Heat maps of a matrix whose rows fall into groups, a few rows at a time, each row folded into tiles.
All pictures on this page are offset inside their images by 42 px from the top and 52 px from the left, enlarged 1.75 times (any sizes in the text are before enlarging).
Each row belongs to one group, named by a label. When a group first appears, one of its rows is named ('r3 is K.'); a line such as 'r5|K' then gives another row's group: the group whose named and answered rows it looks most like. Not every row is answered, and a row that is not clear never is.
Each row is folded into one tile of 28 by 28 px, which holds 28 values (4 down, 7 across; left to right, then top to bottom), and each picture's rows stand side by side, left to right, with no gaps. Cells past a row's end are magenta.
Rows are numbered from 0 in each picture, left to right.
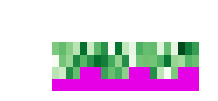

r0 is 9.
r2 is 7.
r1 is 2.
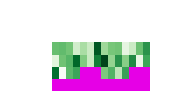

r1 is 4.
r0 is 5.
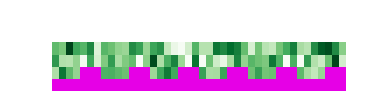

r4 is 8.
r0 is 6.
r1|8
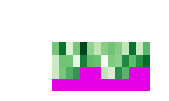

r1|9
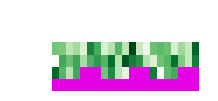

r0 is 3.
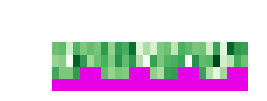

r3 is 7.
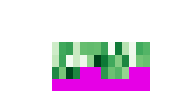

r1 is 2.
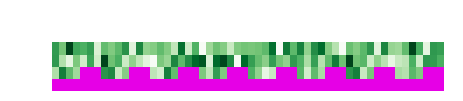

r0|6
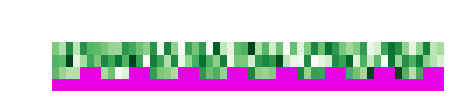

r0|7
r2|2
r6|4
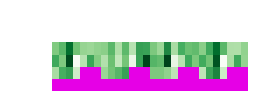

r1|3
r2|7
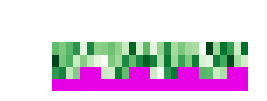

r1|9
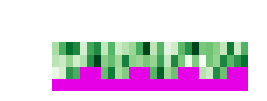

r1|8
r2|8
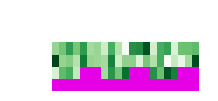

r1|8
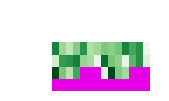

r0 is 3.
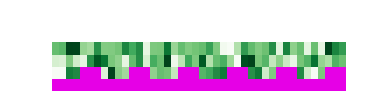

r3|4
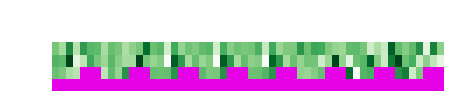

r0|7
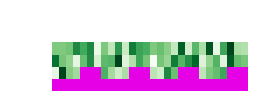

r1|7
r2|9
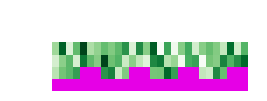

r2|2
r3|9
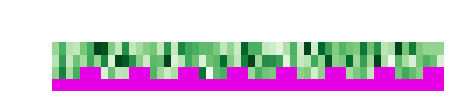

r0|8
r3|5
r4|4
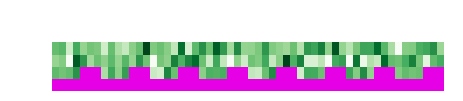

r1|8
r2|9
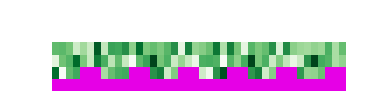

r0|5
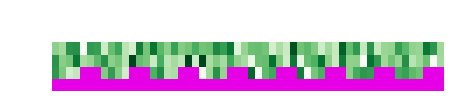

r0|2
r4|5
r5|5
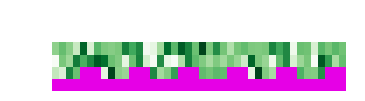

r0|9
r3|6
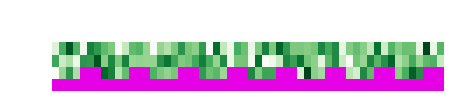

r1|3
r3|2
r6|9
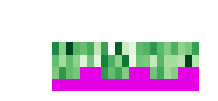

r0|6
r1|2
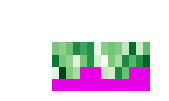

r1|9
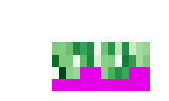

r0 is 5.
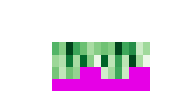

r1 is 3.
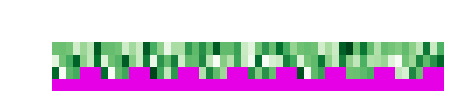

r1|5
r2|3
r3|6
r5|5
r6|6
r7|9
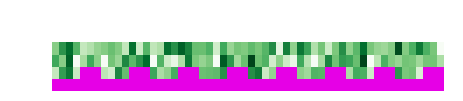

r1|9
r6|7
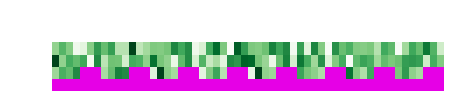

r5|2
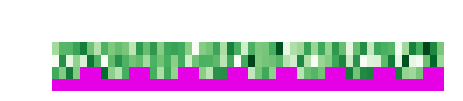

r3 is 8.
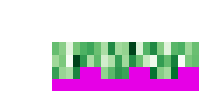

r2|3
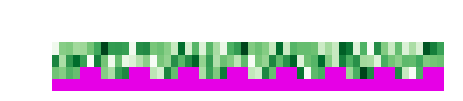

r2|9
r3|8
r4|9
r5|5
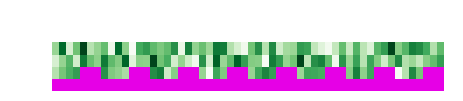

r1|2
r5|4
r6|8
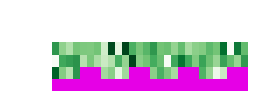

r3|2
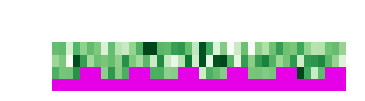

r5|3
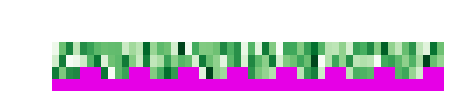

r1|5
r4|2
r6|6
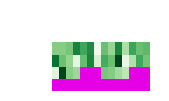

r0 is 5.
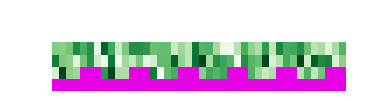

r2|5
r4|7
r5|4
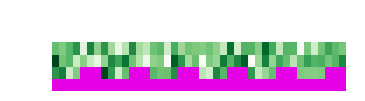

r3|9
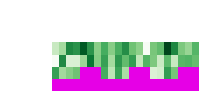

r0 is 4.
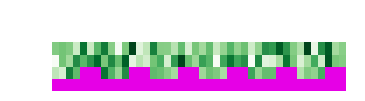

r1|3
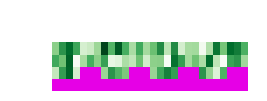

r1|6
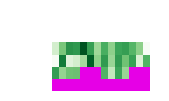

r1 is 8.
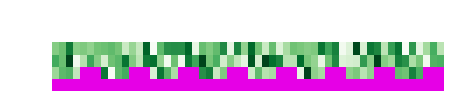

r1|5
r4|4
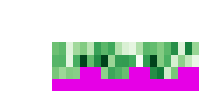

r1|4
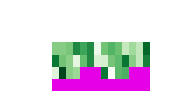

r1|5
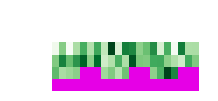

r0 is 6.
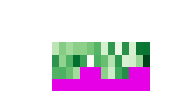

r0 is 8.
